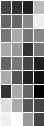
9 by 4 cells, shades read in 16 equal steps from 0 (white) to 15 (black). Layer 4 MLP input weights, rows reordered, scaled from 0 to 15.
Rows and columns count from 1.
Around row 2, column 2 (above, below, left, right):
12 5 9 7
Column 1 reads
11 9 8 5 9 5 12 2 1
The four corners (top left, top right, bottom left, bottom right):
11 4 1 11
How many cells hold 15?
1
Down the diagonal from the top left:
11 9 8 8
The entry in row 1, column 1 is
11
